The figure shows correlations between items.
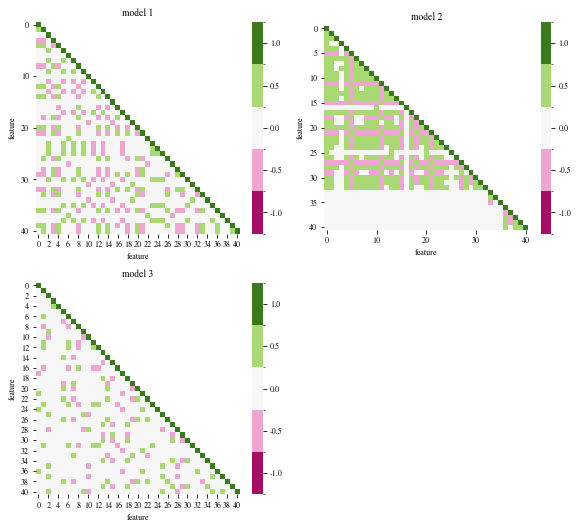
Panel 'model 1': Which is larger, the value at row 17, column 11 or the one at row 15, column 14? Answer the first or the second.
the first
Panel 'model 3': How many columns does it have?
41
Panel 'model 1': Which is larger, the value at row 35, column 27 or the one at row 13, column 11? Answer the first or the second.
the second
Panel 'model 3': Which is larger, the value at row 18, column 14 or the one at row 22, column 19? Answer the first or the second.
the first
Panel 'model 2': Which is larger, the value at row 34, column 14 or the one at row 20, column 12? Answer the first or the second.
the second
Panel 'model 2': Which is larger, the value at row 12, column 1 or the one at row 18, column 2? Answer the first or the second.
the first
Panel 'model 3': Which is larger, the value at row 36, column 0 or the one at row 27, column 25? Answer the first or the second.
the first
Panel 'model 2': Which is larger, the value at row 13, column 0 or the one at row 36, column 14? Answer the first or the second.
the first
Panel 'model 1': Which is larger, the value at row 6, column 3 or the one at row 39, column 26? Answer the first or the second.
the second
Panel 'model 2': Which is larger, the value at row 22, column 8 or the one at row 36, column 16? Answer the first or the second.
the first
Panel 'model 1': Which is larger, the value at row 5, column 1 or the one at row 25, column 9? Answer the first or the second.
the second
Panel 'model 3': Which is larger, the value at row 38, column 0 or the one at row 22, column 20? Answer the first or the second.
the second
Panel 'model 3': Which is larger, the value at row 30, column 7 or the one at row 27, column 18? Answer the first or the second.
the second
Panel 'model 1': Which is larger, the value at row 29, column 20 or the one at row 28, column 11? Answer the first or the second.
the second
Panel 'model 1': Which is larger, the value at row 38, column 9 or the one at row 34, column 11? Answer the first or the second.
the first
